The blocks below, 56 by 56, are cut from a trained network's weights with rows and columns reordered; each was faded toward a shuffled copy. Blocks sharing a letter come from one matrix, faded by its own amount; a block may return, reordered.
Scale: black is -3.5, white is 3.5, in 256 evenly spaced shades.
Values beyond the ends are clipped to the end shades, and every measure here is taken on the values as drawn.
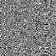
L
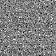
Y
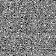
Y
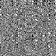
L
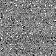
Y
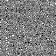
Y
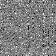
Y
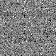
Y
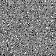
Y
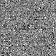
Y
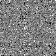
Y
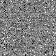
Y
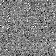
Y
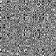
L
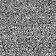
Y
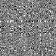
L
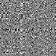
L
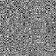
L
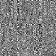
L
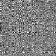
L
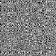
L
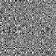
L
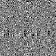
L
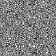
L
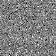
Y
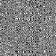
L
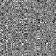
L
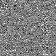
Y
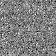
Y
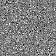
Y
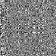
L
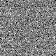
Y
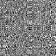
L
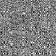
L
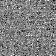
Y
